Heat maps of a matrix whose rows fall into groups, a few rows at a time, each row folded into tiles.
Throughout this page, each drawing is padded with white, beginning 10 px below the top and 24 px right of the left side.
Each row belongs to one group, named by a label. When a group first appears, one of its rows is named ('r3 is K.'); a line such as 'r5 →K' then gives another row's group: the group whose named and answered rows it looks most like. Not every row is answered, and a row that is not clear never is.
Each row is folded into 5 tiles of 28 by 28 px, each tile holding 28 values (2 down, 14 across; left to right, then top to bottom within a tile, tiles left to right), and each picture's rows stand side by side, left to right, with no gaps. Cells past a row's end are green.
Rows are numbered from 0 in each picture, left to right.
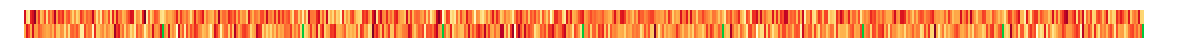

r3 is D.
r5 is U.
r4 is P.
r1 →P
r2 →U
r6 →P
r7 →U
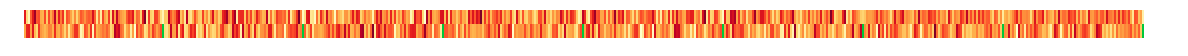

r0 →P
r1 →U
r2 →D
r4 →P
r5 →P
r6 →P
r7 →P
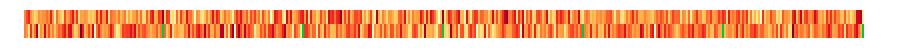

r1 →D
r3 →U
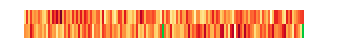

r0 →U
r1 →D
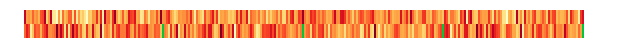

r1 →D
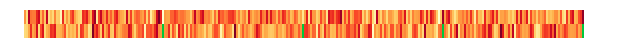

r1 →P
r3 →D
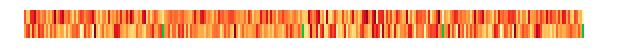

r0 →P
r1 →P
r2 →U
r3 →P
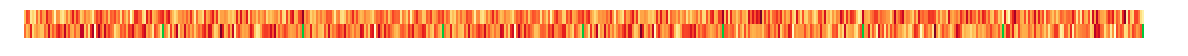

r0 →D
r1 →D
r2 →D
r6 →P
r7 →P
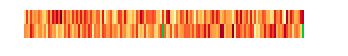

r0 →U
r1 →D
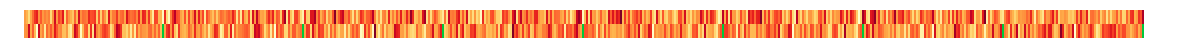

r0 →P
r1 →P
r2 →P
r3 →U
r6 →P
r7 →D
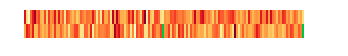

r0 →P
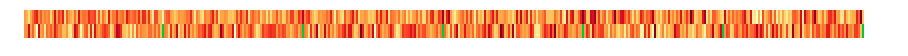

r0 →P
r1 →D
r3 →D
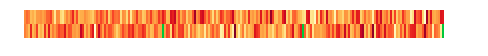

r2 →D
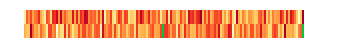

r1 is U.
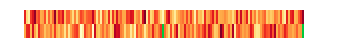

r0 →P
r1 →D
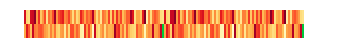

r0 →P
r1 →P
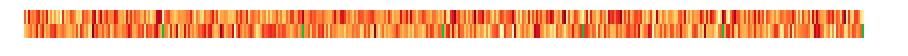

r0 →U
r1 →D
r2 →P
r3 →P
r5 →P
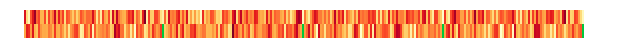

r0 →P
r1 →U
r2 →P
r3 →P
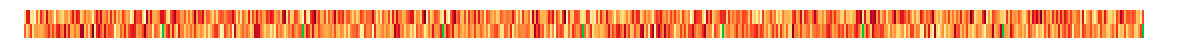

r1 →P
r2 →P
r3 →P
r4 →D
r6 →P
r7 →U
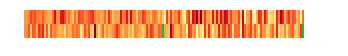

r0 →P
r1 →U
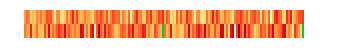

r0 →D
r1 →D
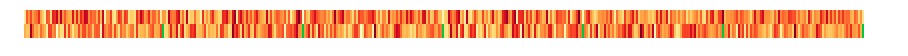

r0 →U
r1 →U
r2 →P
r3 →U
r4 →D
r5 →P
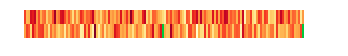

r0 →P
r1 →U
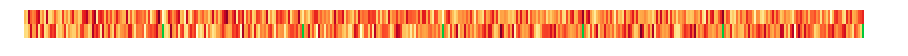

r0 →U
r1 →U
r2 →P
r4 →D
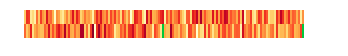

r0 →D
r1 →U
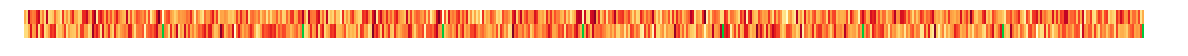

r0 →U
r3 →U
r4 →P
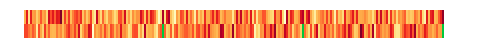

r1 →D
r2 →D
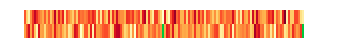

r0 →P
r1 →P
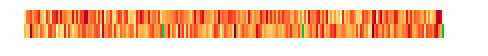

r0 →U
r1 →P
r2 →U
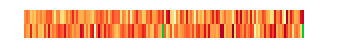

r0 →D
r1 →D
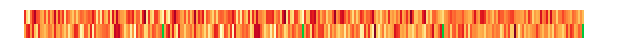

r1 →P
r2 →P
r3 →P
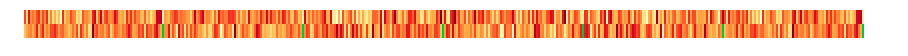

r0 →U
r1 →P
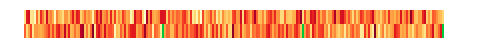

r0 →D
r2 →P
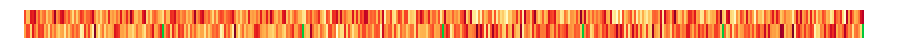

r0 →P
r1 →P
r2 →U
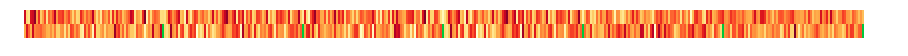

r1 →U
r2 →P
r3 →U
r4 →D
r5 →P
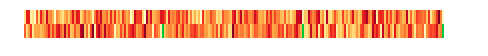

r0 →D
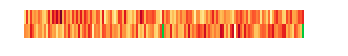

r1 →D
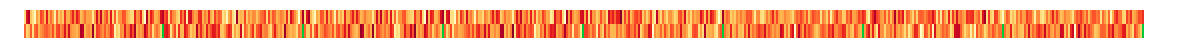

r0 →D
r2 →D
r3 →D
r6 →P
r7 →D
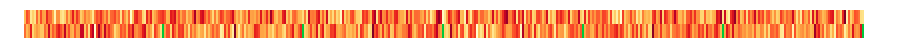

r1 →P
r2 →U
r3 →U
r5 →P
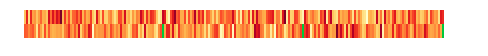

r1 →P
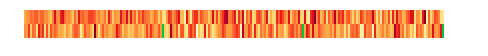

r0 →P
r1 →U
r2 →P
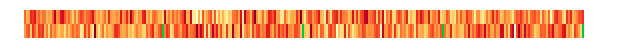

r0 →P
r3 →D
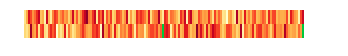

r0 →U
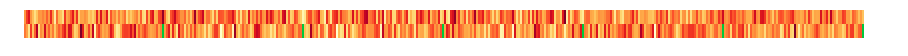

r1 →P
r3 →P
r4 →D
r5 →P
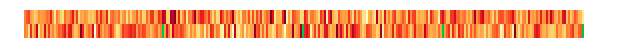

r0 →D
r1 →P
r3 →P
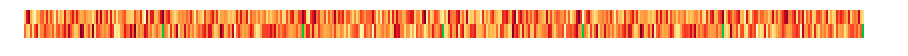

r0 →D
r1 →D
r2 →P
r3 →U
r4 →D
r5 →U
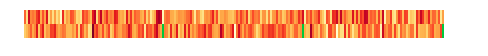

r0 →U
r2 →U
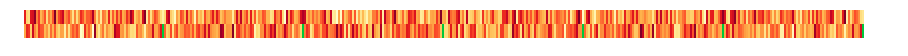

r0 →P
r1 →D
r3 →U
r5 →P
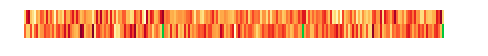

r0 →D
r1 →D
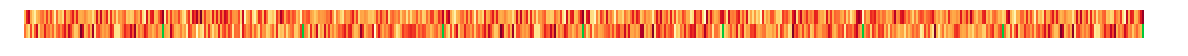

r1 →U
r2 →D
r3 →D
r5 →U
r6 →P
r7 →D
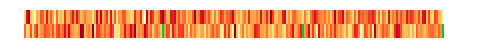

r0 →D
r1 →P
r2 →P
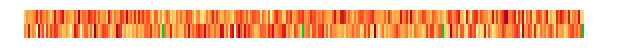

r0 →P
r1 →D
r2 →P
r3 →U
